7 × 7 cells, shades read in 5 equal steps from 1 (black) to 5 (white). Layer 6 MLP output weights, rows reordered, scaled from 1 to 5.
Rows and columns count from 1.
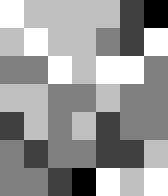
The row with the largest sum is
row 3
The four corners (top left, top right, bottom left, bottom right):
5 1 3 5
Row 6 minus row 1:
-2 -2 -1 -1 -2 0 3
